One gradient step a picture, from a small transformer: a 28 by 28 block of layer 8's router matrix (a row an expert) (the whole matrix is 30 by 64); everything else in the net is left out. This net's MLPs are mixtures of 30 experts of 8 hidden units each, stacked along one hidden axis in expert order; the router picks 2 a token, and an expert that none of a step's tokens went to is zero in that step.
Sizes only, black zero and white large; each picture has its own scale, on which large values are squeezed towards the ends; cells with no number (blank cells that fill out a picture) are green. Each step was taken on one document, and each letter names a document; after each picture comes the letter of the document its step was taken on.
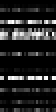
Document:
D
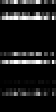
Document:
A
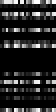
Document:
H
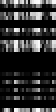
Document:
H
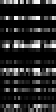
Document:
H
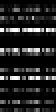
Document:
D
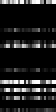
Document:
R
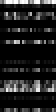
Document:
R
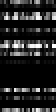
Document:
H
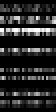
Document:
D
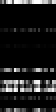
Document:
R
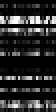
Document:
D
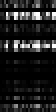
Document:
H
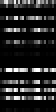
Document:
R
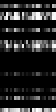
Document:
H
